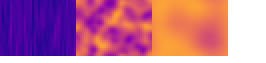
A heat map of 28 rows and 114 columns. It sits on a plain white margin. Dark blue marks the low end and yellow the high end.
It is made of 1 by 3 panels. Panel 1,1: very low, streaked downward, faint in contrast. Panel 1,2: middling, blotchy, strong in contrast. Panel 1,3: high, smooth.
